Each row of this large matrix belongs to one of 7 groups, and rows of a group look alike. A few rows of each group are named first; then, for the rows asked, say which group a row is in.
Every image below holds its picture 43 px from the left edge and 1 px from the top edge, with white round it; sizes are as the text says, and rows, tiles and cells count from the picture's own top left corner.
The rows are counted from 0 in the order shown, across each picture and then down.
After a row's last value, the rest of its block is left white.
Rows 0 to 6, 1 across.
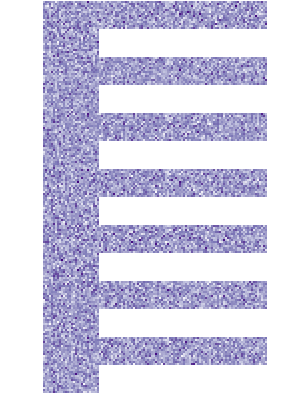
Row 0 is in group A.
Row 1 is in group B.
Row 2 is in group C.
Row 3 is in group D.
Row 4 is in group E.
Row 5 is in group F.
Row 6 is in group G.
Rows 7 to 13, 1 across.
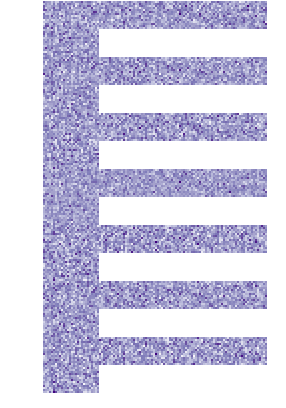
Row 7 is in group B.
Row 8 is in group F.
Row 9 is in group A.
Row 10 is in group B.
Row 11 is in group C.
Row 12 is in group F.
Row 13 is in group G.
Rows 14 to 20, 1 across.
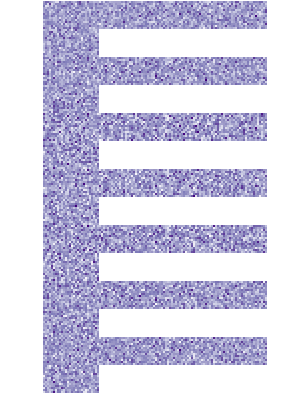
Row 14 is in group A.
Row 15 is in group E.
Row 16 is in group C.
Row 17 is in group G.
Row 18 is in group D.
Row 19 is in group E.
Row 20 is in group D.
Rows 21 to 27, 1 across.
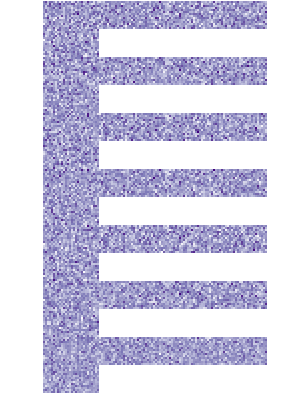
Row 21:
D
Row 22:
B
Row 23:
C
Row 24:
D
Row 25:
G
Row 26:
A
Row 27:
F
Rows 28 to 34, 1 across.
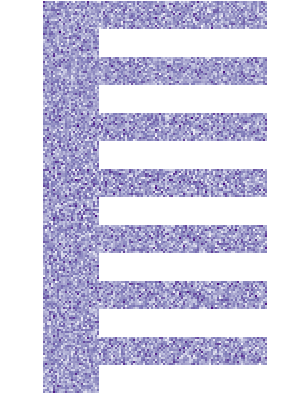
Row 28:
C
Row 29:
F
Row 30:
D
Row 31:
E
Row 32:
A
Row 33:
A
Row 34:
G
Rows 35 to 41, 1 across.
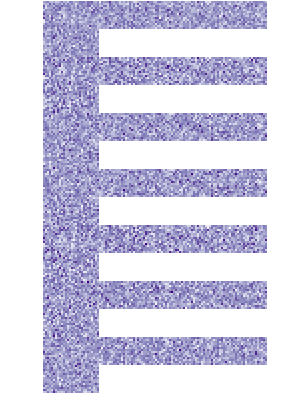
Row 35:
F
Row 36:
F
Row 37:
A
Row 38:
A
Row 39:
F
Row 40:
D
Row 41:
C
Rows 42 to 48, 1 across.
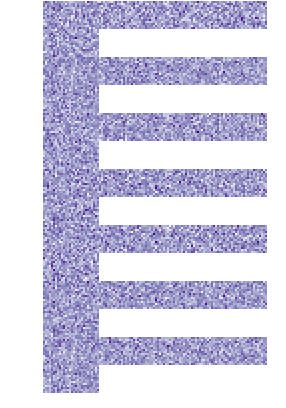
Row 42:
G
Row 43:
F
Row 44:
C
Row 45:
E
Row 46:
D
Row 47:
E
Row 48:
F
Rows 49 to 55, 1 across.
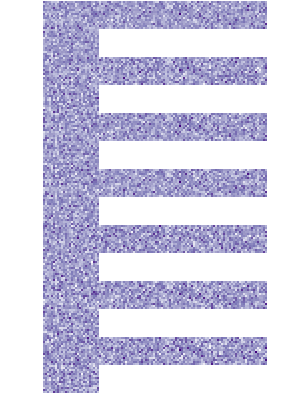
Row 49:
B
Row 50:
A
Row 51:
B
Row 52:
B
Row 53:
D
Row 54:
B
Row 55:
A
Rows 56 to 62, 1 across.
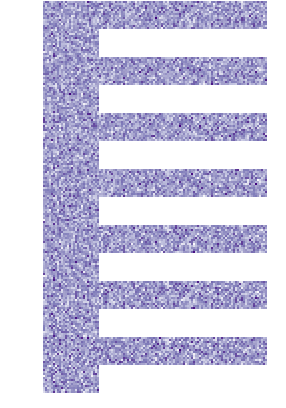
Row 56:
G
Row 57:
A
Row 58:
B
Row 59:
A
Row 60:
G
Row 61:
G
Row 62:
D
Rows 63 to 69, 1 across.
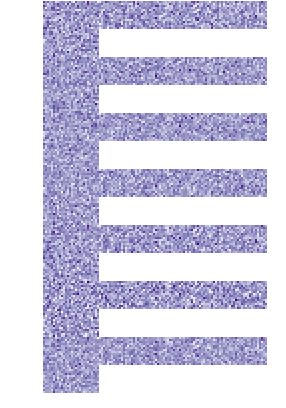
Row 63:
C
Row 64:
E
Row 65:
B
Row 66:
G
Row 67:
C
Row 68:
D
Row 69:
C
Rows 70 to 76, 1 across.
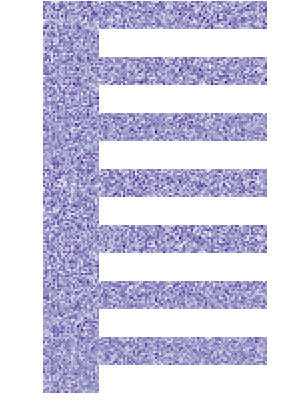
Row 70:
B
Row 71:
A
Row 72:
E
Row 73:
F
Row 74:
A
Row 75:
E
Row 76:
F
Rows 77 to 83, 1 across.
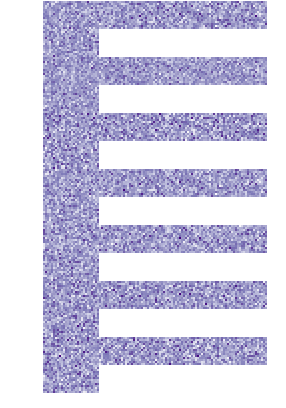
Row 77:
A
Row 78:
F
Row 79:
D
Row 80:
A
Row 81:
B
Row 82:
E
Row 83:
C
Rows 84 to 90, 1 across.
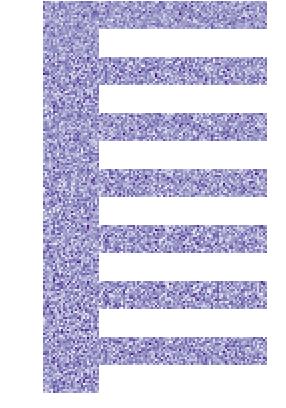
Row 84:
B
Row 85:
E
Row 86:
A
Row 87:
F
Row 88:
C
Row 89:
C
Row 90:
E
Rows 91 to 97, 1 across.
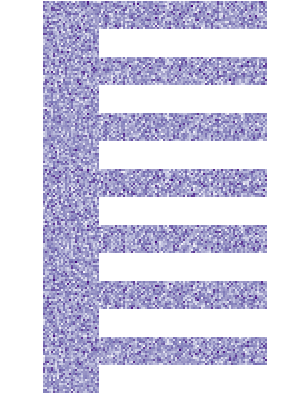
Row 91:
C
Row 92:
B
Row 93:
G
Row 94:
D
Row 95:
G
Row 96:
C
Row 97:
B
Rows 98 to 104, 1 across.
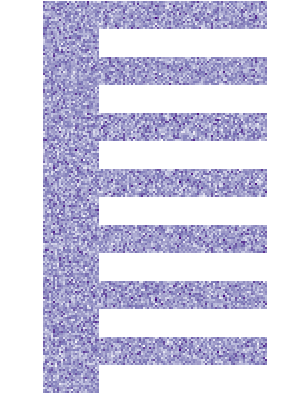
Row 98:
C
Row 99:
F
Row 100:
G
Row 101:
A
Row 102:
B
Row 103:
E
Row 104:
B
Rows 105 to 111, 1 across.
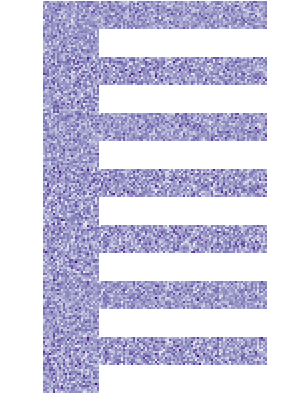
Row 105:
F
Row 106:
E
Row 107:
A
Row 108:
D
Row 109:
G
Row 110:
C
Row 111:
C
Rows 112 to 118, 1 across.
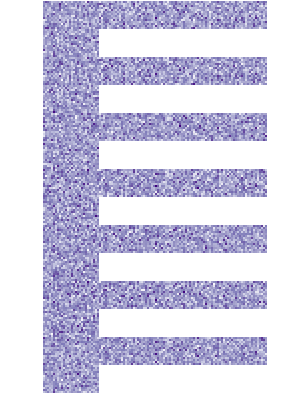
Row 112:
G
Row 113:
G
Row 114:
B
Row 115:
C
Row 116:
E
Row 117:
E
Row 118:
C
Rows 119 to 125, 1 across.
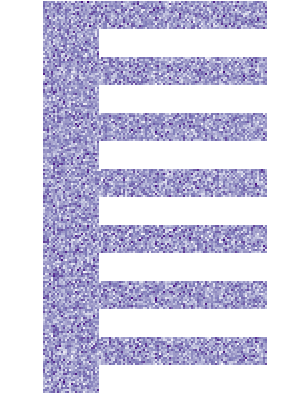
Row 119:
D
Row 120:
F
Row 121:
E
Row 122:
C
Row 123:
E
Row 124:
E
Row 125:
F
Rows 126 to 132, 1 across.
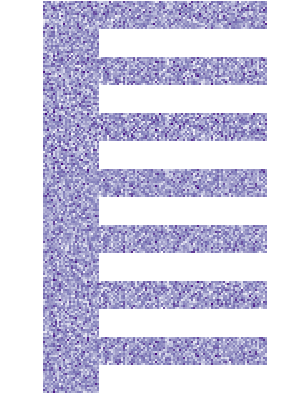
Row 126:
B
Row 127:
C
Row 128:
D
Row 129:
C
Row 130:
G
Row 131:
G
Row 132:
C
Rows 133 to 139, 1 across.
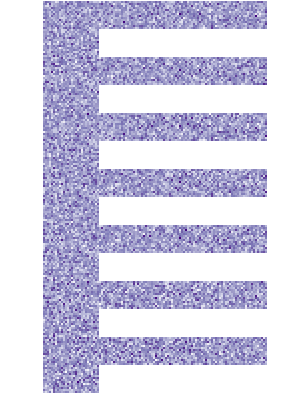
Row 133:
A
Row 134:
B
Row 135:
A
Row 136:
B
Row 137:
B
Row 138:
C
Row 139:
E
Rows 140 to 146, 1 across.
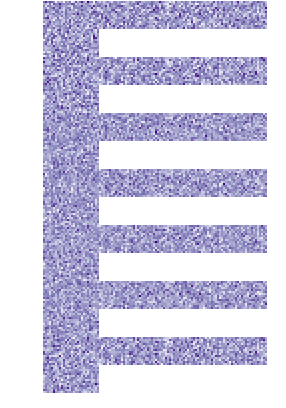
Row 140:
D
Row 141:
C
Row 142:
E
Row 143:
F
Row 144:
C
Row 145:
A
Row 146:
C
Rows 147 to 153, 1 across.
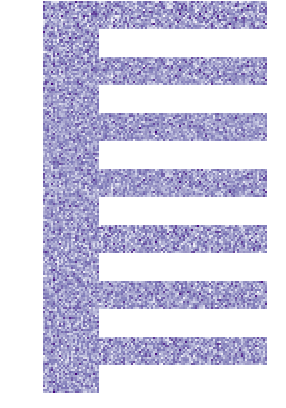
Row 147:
B
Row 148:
B
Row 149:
E
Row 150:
B
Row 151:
G
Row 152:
A
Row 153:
G
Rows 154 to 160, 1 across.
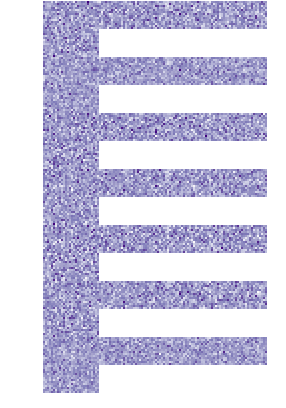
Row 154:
C
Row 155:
B
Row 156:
E
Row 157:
D
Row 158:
D
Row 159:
A
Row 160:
F
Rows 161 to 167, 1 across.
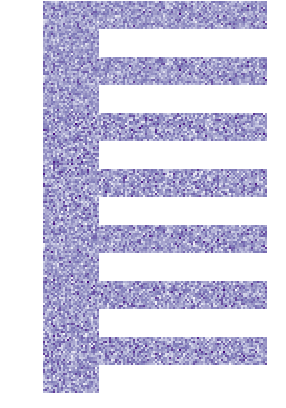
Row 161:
B
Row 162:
B
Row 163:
E
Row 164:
C
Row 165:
B
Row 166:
D
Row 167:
F
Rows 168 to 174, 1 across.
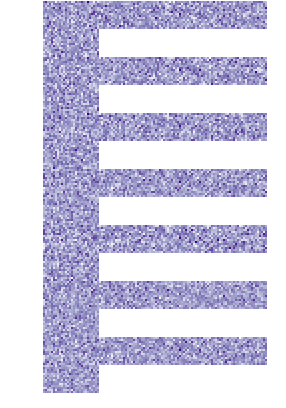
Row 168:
D
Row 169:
A
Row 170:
G
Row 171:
B
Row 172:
B
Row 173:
F
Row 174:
B
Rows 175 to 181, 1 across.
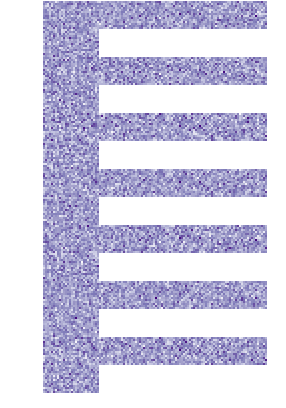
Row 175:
A
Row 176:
F
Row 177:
B
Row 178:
B
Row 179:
A
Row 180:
G
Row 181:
B
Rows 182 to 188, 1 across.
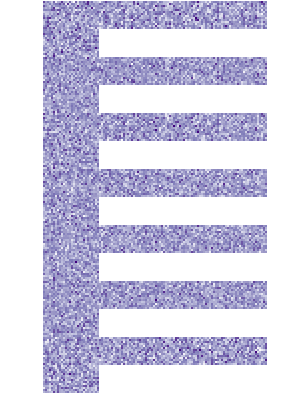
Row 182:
C
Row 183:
D
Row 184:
C
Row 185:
F
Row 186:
G
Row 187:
E
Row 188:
A
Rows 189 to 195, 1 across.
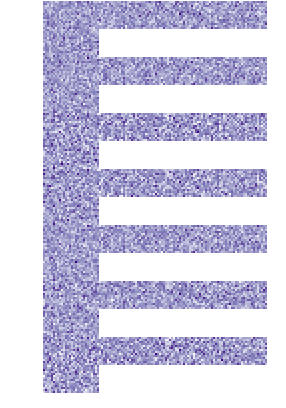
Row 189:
A
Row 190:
G
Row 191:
C
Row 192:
C
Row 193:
G
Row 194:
B
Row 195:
D
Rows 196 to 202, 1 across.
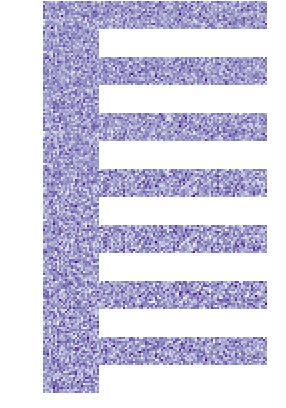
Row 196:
B
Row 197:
E
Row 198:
B
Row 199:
G
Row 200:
G
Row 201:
A
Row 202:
E
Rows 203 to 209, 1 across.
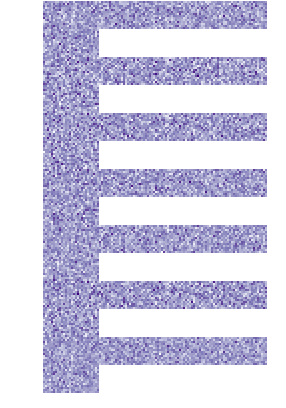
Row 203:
F
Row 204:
C
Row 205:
D
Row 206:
E
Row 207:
G
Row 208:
D
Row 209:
F
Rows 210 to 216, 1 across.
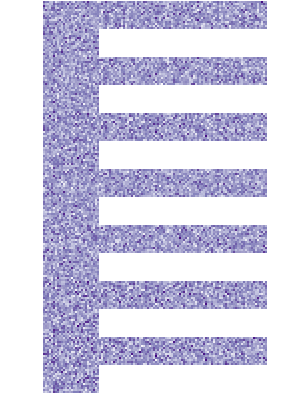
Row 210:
C
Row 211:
G
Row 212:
E
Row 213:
F
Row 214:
B
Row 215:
E
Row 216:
E
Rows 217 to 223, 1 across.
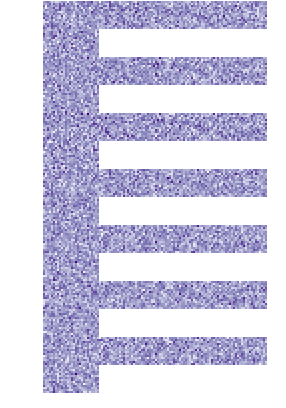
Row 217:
F
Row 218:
D
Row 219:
D
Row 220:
F
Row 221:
G
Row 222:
B
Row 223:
G
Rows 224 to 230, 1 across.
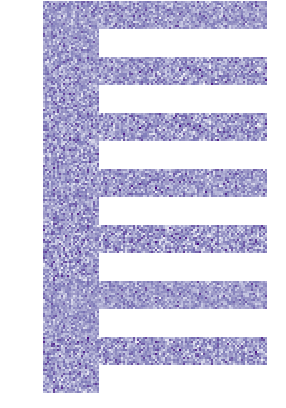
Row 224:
F
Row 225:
A
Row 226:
A
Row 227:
E
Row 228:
C
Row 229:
F
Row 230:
C
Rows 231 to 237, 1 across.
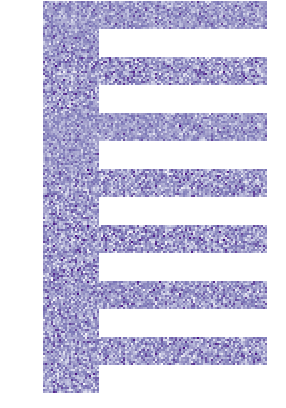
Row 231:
F
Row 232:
F
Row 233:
A
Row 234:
G
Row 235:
E
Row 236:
D
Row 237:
G
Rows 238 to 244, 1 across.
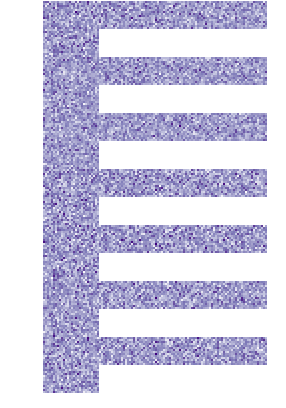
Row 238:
E
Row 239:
F
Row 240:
B
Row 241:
F
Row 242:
E
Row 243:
G
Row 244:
C
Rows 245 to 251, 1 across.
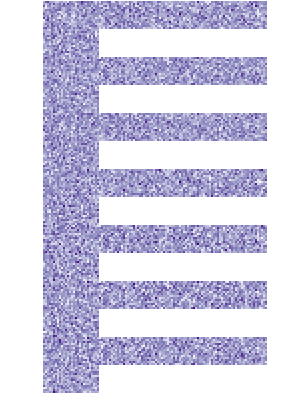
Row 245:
F
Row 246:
G
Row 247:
F
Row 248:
A
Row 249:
C
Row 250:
G
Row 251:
G
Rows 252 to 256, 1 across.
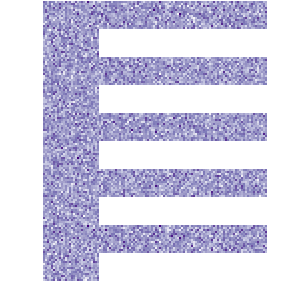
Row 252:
D
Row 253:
F
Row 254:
E
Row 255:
G
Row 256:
D
